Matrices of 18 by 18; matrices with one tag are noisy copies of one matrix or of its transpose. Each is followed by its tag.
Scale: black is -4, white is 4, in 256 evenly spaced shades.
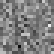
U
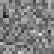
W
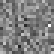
U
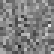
U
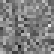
U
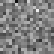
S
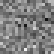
U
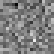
W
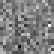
U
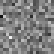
S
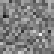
W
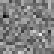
W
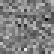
U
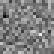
W
